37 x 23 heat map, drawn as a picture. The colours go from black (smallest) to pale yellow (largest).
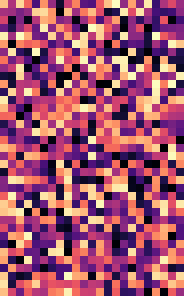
Ninth with the lowest average: top right. Mirror symmetry: none. Odd rows or columns: none. Grain: fine. Histogram: flat.
